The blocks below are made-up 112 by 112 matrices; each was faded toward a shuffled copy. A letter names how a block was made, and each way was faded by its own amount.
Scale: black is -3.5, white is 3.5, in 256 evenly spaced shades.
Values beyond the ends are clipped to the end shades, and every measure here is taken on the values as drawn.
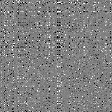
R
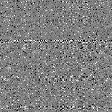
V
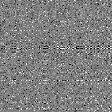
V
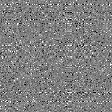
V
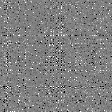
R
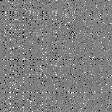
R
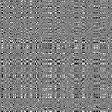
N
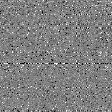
V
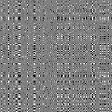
N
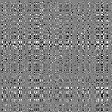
N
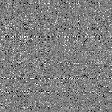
V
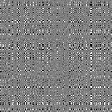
N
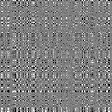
N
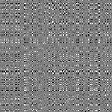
N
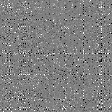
R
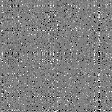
R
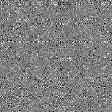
V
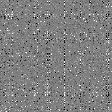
R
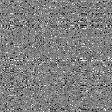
V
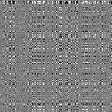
N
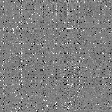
R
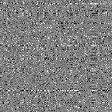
V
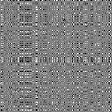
N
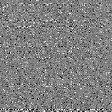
V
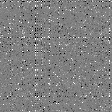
R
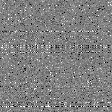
V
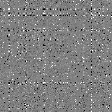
R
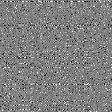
V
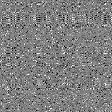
V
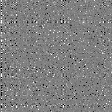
R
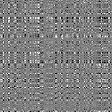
N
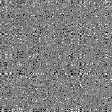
V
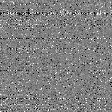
V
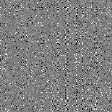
R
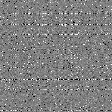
V
